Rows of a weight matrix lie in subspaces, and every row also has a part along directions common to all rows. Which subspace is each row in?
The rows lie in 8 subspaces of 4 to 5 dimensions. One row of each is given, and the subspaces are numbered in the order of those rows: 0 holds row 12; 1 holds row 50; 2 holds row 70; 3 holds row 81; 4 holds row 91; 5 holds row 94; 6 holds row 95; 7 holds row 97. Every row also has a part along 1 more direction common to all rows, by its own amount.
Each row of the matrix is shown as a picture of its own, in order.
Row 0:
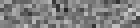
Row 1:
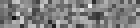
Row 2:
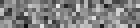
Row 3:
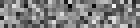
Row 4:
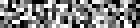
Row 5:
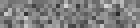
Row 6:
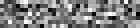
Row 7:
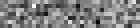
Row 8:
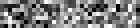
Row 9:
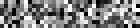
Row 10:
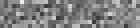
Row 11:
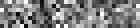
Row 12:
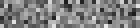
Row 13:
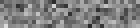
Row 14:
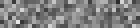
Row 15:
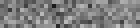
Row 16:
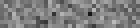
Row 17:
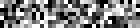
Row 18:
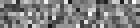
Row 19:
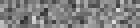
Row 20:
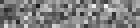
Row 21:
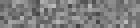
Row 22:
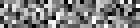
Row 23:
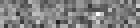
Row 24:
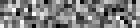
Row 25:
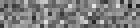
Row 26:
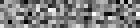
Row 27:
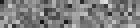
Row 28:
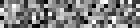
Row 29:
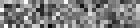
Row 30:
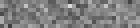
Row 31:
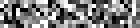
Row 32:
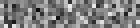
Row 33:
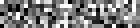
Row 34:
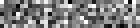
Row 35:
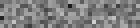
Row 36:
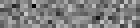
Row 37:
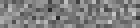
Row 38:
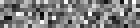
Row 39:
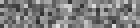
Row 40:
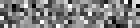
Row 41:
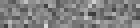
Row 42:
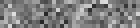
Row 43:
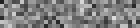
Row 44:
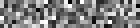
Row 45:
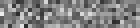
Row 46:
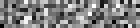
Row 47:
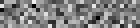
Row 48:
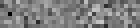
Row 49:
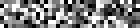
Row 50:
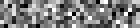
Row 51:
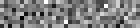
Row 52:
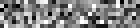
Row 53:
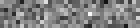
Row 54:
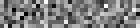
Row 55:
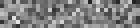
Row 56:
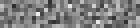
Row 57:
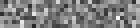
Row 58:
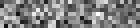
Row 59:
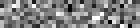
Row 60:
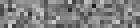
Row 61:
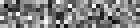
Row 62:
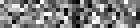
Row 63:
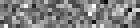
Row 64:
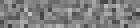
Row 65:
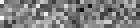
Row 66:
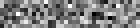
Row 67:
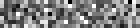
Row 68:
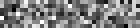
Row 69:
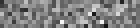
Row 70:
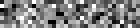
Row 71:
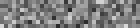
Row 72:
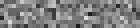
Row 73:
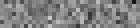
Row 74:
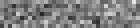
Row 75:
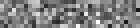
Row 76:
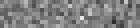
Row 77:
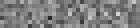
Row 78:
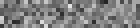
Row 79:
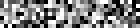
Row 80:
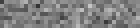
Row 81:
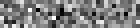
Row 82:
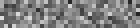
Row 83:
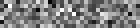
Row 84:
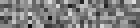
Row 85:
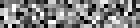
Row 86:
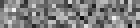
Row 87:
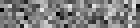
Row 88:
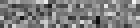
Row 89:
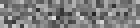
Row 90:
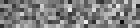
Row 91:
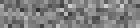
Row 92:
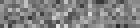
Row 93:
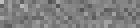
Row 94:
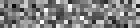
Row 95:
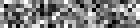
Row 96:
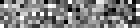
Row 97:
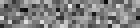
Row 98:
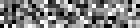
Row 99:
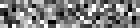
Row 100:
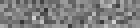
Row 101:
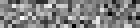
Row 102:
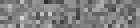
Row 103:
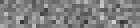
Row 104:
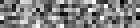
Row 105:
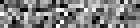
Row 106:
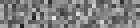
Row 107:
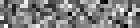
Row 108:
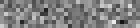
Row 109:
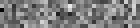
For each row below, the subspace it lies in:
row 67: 3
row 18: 1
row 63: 1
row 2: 4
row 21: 7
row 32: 3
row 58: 7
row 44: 0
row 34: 3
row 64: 3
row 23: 7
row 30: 1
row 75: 7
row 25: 4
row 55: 1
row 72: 7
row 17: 3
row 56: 7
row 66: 7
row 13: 4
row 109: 6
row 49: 0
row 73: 1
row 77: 1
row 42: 0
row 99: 2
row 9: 7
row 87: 6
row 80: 0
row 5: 4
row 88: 5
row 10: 5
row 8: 2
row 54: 2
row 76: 5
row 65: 0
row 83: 2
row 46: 4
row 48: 4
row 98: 1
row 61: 6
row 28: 4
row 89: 3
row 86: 5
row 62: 0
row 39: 3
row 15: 6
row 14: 1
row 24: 5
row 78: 7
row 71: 6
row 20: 0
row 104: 3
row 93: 0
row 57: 5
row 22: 0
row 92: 6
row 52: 4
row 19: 4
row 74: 5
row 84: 1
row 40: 5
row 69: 4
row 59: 2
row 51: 2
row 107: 1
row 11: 6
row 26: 7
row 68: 3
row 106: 3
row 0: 7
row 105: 4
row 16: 6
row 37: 0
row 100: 4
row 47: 2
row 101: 5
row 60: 3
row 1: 7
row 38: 1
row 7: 5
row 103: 4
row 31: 6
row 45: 3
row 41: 7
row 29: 6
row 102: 2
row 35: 1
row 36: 2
